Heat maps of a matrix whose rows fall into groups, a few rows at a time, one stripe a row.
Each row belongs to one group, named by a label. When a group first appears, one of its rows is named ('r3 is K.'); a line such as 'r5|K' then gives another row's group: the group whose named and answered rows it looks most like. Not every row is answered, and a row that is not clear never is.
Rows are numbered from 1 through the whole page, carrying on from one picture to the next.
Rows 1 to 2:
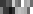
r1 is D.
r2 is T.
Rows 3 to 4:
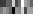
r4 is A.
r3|D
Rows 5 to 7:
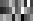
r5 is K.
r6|D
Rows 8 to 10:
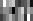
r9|A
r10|K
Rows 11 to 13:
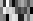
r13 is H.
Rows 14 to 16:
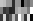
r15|T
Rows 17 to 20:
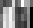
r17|D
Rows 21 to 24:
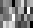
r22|K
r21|A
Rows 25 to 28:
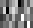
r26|H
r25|H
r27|D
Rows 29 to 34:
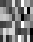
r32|D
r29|D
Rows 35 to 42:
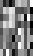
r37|K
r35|T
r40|A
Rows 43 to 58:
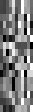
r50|H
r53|K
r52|T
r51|K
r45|K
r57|D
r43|D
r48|T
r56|K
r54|A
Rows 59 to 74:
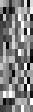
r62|D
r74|D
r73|T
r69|A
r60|T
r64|D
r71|K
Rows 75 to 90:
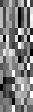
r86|T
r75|K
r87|D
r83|H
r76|H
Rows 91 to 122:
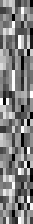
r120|H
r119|K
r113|A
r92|D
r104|T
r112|K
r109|D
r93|A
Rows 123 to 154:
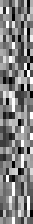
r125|A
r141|D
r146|A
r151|K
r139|T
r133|K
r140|H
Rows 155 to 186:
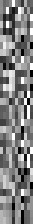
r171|K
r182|D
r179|H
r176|H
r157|T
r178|K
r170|K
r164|T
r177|K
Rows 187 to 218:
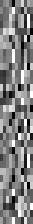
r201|D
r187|A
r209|K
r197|D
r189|K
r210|K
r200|T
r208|A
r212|A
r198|D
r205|H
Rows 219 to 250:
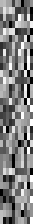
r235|D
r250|T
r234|T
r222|T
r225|D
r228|K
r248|A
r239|H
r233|K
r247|T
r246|D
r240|K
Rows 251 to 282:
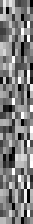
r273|T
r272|A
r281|K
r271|K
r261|K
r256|K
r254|K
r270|H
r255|D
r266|T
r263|H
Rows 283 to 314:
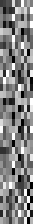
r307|A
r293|H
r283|D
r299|A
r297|T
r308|H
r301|H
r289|D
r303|A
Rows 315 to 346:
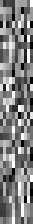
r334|D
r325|A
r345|D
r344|D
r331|H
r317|A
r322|K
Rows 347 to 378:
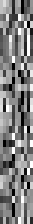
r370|T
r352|K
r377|A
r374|A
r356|A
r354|K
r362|H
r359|T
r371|K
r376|A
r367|T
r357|H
